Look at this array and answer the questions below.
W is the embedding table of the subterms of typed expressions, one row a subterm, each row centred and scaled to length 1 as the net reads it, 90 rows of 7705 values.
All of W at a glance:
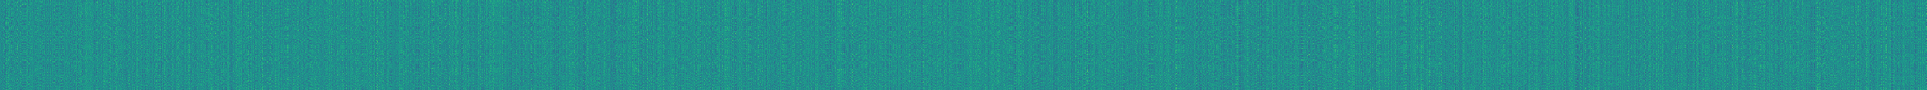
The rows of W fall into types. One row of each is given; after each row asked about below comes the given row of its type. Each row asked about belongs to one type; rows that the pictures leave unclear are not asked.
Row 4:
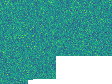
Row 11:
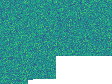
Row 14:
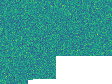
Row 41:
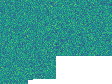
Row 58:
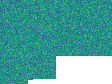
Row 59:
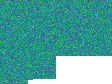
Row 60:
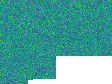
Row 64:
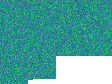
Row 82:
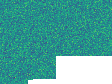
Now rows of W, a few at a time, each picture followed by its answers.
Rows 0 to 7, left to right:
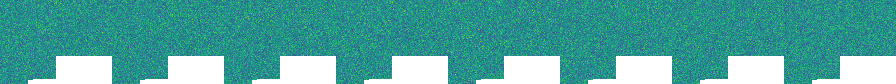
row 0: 41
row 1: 41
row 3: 60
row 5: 14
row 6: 11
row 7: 58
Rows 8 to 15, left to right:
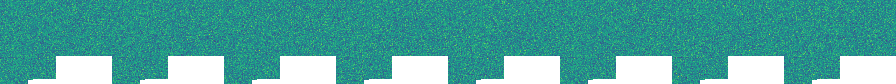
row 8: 4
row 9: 11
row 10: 82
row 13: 4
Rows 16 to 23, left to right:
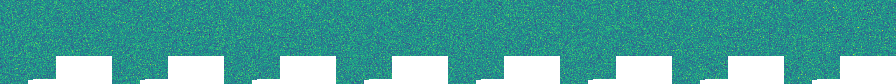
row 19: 4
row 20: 41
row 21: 58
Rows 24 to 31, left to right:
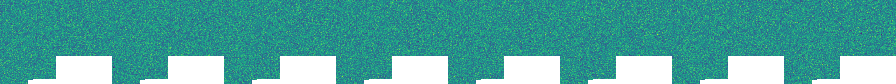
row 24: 58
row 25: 60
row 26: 4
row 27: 64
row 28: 64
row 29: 59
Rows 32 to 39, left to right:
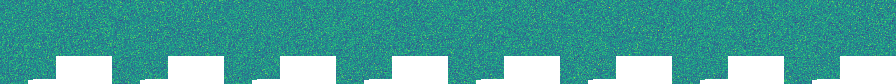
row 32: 82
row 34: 82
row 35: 11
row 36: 59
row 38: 64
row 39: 14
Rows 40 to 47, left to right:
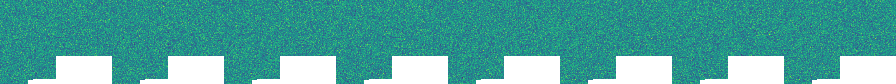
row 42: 58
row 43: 59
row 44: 82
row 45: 11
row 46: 59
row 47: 11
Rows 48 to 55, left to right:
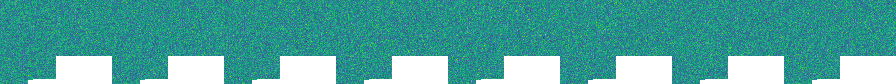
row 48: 59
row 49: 82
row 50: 64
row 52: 64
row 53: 41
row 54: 60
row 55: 82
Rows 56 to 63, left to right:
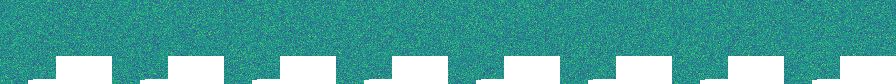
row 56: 11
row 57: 59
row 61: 82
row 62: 58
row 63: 58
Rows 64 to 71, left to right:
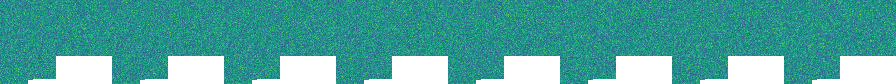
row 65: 82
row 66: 82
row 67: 64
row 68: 41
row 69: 4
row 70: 82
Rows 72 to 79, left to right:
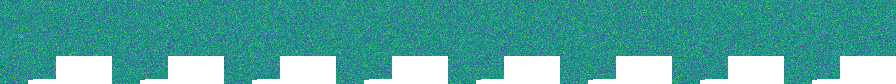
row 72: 14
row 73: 41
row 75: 59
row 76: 58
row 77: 11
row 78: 14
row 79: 11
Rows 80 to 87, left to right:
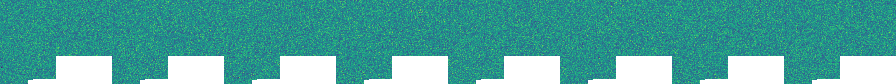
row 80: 60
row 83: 11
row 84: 58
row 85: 41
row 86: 59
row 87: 58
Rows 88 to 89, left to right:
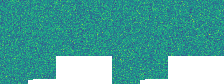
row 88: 64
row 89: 58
